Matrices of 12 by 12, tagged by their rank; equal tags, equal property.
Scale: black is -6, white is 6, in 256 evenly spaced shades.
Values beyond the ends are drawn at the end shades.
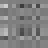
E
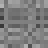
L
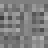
L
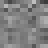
L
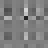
E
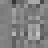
L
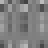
E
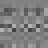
L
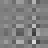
E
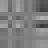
E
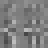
L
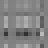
E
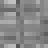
L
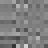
L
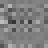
L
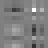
E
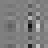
E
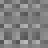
E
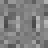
L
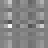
E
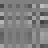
E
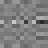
L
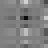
E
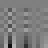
E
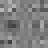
L
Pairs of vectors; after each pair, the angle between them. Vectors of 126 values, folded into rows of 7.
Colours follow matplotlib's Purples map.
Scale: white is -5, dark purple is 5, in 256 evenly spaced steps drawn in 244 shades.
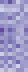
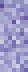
orthogonal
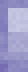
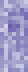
partly opposed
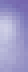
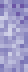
partly aligned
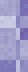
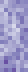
partly aligned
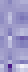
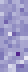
partly opposed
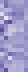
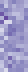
nearly opposite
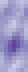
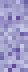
orthogonal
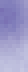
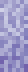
partly opposed
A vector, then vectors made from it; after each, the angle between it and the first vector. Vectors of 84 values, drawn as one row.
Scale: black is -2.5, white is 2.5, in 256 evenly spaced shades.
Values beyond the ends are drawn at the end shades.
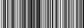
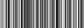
orthogonal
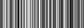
partly opposed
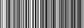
partly opposed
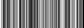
partly aligned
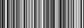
orthogonal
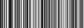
partly opposed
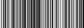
nearly parallel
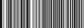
partly opposed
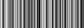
partly aligned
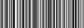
orthogonal
